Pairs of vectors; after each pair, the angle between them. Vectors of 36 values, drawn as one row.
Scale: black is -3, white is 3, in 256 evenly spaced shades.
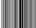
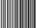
partly aligned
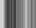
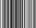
partly aligned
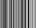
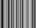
orthogonal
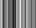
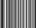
orthogonal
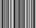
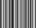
nearly opposite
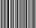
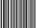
partly aligned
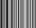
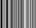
nearly parallel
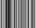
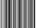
partly aligned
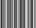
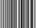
partly aligned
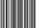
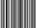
nearly parallel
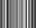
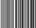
orthogonal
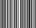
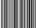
partly aligned
